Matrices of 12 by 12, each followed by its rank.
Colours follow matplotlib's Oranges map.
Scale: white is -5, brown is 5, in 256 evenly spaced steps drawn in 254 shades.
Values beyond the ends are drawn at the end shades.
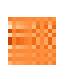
one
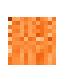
two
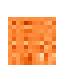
two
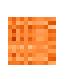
two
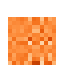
two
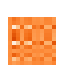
one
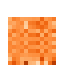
two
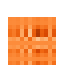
one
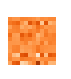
two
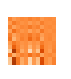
one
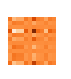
one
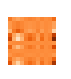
one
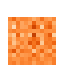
two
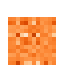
two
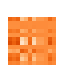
one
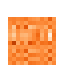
two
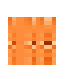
one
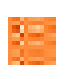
one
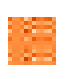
one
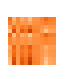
one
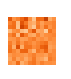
two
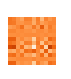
two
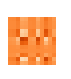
one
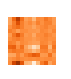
two
